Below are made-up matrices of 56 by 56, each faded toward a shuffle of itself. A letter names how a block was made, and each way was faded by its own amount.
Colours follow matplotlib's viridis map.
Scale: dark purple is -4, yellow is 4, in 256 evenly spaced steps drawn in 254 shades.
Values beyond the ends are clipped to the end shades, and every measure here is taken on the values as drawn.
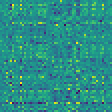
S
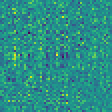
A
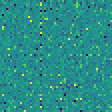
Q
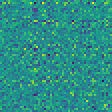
A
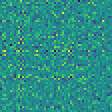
A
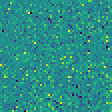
Q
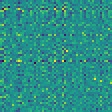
S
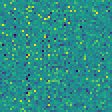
Q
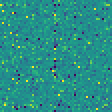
Q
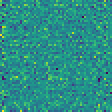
A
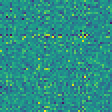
A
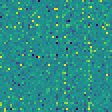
Q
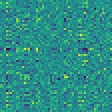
A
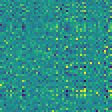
S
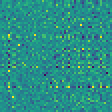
S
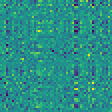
S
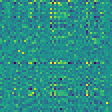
S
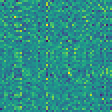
S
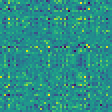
S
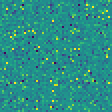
Q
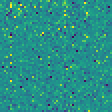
Q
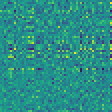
S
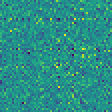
A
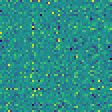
A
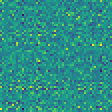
A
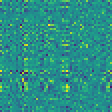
S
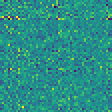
A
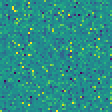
Q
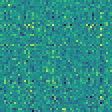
A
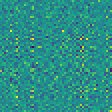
S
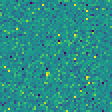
Q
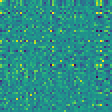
S
